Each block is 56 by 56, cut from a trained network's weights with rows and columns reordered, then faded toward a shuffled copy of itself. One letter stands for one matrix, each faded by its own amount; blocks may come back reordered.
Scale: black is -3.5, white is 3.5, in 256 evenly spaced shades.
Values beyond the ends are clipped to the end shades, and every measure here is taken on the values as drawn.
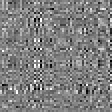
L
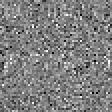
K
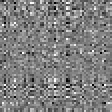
L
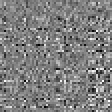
L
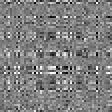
L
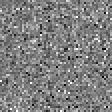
K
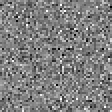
K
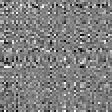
L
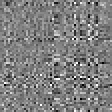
L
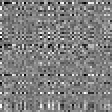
L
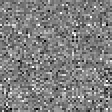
K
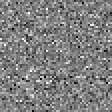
K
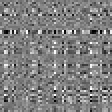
L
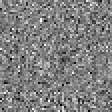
K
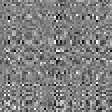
L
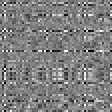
L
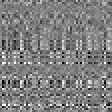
L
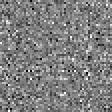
K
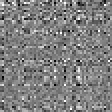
L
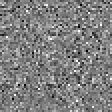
K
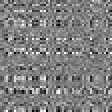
L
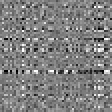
L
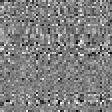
L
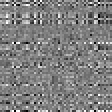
L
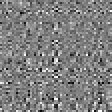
L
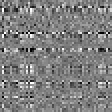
L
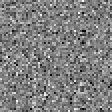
K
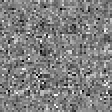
K
